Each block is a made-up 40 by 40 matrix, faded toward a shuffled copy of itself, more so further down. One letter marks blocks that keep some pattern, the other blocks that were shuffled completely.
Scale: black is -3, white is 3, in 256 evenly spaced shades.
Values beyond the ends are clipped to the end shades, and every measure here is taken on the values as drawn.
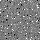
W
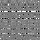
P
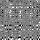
P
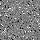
W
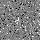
W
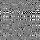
P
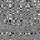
P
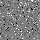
W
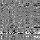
P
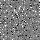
W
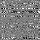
P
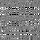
P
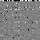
P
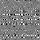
P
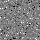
W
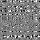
P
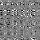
P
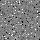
W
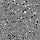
W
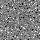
W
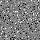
W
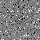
W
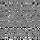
P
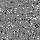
W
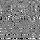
P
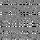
P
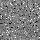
W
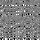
P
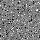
W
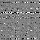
P
